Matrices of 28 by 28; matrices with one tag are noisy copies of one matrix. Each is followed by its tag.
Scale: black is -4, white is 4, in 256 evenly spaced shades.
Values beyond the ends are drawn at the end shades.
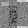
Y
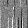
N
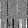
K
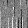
N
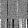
K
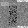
Y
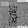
Y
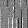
N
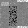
Y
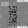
Y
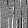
N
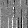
N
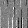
N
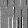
N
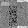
Y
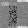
Y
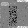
Y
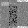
Y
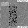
Y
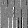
N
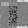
Y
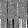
K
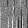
N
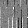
N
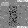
Y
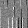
N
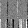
K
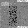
Y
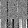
K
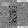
Y
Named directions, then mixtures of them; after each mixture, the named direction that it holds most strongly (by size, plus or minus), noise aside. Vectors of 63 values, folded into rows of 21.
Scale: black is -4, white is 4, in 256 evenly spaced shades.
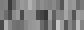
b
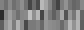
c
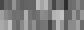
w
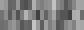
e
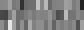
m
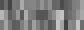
w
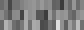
b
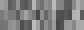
e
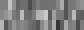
b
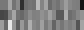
m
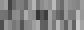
b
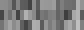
e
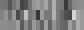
e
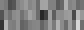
b
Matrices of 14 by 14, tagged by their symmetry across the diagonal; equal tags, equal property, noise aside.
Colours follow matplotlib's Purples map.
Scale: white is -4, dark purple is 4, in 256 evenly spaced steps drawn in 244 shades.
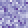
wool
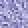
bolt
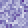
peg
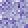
peg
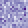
wool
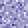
bolt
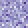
bolt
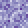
peg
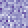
wool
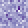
wool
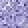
peg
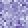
bolt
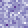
wool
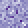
peg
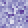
bolt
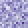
peg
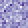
peg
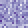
wool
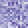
wool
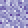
bolt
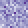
bolt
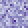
wool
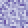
peg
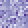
bolt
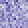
wool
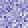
peg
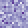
bolt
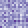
bolt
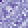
peg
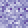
wool
